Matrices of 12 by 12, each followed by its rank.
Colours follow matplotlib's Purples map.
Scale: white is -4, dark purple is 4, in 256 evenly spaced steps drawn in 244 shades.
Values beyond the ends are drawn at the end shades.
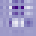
one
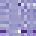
two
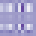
one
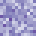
full rank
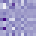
two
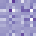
two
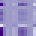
one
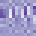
two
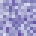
full rank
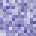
full rank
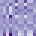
two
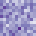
full rank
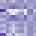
two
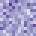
full rank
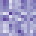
two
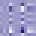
one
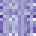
two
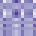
one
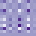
one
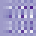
one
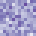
full rank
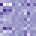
two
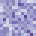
full rank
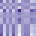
one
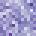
full rank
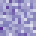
full rank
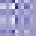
one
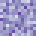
full rank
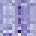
two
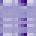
one
